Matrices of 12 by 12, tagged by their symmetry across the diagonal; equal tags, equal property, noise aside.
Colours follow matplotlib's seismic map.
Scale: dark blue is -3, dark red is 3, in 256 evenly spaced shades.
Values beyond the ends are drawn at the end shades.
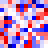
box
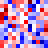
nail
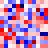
nail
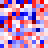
nail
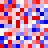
nail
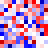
box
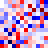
box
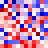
nail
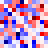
box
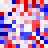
box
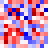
nail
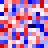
nail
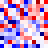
box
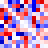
box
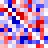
box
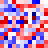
nail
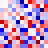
box
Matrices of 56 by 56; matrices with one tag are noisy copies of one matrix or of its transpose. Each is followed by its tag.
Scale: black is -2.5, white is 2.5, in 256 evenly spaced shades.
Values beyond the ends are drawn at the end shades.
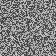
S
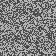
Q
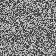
Q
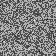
Q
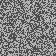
Q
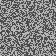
S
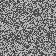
Q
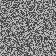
S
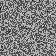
S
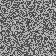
S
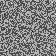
S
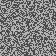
S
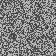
Q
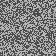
Q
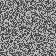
S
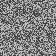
Q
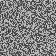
S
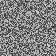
S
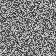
S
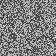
Q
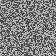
S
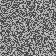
S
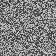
Q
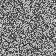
Q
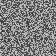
S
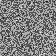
S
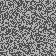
S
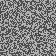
S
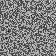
S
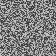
S
